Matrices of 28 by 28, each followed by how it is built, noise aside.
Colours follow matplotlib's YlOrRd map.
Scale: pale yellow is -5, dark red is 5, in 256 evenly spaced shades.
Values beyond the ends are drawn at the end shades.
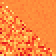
lower triangular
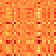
low rank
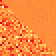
lower triangular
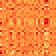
low rank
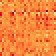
low rank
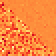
lower triangular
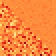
lower triangular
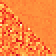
lower triangular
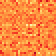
low rank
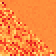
lower triangular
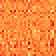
low rank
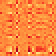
low rank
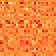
low rank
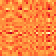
low rank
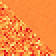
lower triangular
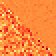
lower triangular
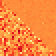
lower triangular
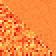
lower triangular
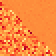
lower triangular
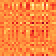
low rank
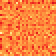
low rank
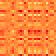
low rank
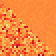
lower triangular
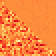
lower triangular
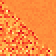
lower triangular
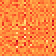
low rank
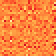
low rank
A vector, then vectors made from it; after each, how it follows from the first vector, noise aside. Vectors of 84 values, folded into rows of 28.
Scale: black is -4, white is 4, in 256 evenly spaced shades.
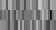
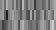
wrapped around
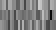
copied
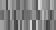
copied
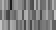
wrapped around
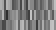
wrapped around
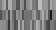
copied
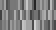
wrapped around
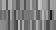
copied
